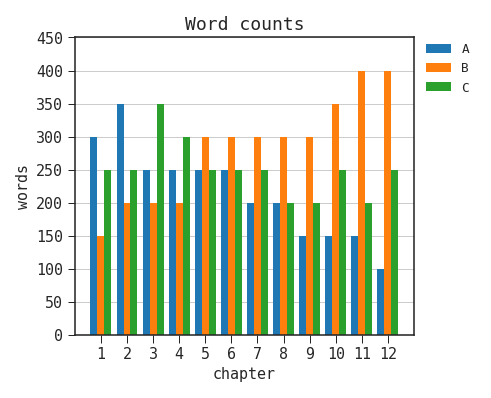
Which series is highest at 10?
B
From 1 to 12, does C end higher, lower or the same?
the same
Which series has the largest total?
B
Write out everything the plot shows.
Title: Word counts
x-axis: chapter, ticks 1 2 3 4 5 6 7 8 9 10 11 12
y-axis: words, ticks 0 50 100 150 200 250 300 350 400 450
Legend: A, B, C
Values:
A: 300 350 250 250 250 250 200 200 150 150 150 100
B: 150 200 200 200 300 300 300 300 300 350 400 400
C: 250 250 350 300 250 250 250 200 200 250 200 250
